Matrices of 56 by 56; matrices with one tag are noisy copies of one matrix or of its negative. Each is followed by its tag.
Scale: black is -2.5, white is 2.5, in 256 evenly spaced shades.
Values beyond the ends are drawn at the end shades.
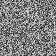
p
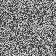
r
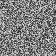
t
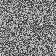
r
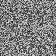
r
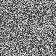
r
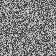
p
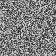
t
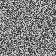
t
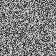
p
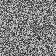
r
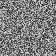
t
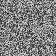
r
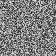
t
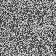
r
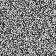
t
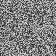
r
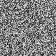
p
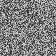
p
